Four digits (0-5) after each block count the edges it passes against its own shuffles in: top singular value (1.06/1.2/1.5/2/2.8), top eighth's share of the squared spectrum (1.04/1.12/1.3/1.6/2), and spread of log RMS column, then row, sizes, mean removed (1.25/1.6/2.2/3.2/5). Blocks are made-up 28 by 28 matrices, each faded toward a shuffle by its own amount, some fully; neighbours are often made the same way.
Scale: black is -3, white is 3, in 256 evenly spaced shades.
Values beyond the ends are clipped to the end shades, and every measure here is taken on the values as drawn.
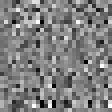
3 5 2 2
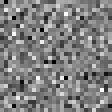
0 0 0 0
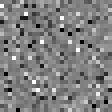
0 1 0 0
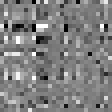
4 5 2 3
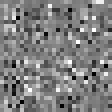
3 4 1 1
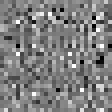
3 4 1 2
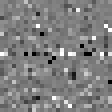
3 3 0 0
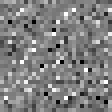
0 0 0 0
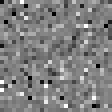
0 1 0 0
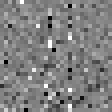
1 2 0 0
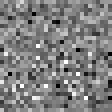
0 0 0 0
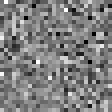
0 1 0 0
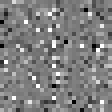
1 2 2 1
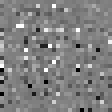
1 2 1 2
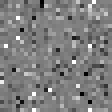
0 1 0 0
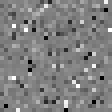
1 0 0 0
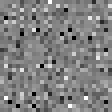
1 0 0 0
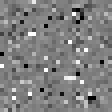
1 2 0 0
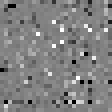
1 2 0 0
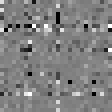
2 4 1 2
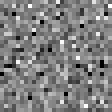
1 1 0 0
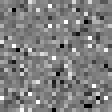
1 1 0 0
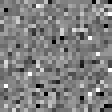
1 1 1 0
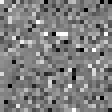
0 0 0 1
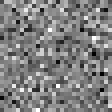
0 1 0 0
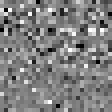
3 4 0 2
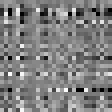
4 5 3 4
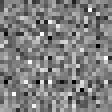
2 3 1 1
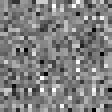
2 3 1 1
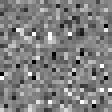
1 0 0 0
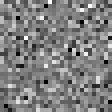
1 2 0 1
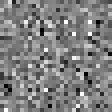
2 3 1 1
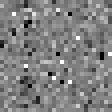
1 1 0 0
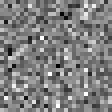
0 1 0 0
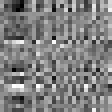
4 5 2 3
